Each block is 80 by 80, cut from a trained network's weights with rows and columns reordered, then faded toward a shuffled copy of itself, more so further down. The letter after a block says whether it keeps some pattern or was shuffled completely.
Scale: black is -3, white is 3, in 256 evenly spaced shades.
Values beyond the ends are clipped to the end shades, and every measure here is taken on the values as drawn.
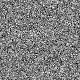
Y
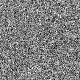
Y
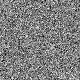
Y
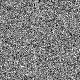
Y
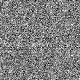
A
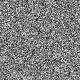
Y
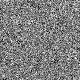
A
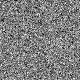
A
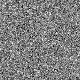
Y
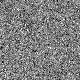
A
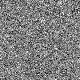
Y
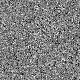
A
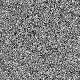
Y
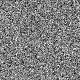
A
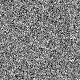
Y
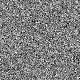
A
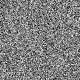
Y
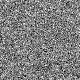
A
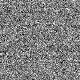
A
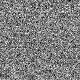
A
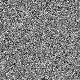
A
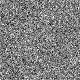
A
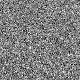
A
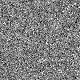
Y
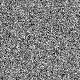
Y
